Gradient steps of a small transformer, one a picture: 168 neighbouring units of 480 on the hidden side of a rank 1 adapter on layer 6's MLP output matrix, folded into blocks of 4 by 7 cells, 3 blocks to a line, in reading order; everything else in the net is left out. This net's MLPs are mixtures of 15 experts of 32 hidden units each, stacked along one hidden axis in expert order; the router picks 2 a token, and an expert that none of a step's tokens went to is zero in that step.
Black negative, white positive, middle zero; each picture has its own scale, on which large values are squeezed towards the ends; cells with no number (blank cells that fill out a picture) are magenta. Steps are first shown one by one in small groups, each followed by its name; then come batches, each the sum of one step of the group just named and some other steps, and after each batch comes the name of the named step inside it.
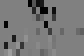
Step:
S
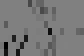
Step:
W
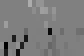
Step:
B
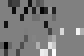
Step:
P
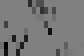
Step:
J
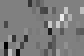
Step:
B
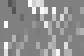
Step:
S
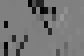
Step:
J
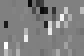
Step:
S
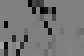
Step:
B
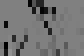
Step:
J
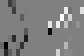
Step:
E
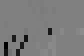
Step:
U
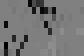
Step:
U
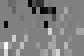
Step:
E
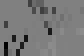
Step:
U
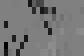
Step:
U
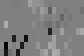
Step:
U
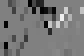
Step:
E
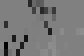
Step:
U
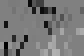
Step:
U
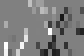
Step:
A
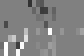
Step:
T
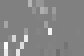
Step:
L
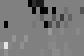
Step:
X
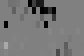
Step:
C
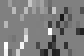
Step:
A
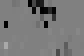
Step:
C
